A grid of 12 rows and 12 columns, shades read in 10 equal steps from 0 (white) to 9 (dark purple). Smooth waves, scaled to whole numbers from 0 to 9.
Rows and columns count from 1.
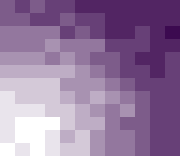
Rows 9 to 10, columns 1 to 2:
1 1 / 1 0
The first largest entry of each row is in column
6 8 12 11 10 11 10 11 11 11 11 11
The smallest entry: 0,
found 7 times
